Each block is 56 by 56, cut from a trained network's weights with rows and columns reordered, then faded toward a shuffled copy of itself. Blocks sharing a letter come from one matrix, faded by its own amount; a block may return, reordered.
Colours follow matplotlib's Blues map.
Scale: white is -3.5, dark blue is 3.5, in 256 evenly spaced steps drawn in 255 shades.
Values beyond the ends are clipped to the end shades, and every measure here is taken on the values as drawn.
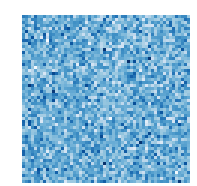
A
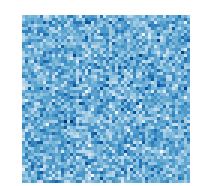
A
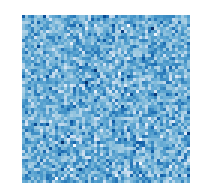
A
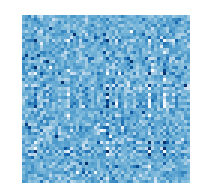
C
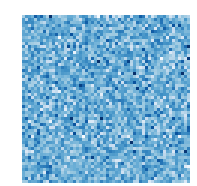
A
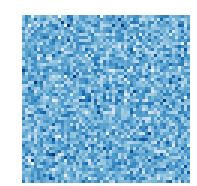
A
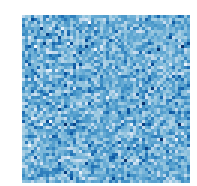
A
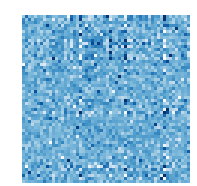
C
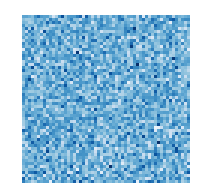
A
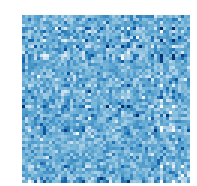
C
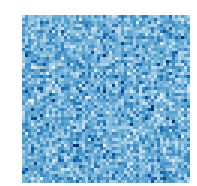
A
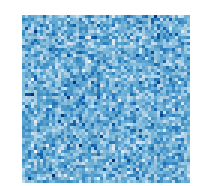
A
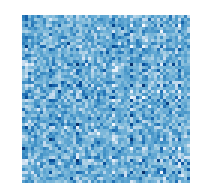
C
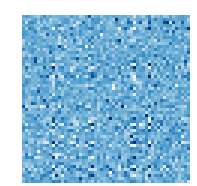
C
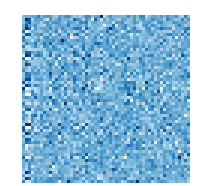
C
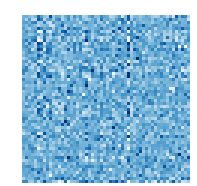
C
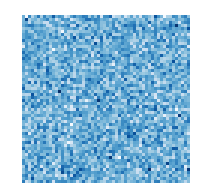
A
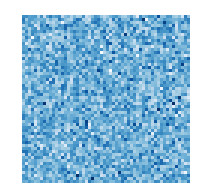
A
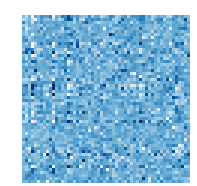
C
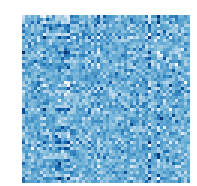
C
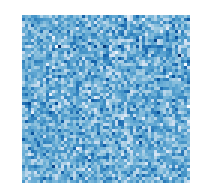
A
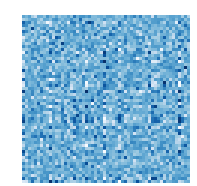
C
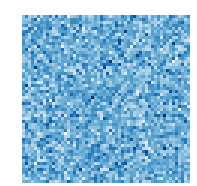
A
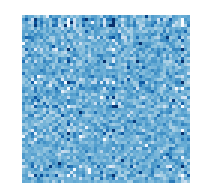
C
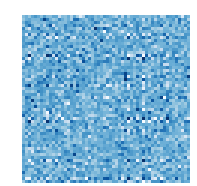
C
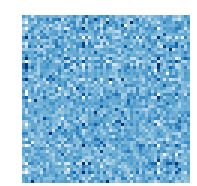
C
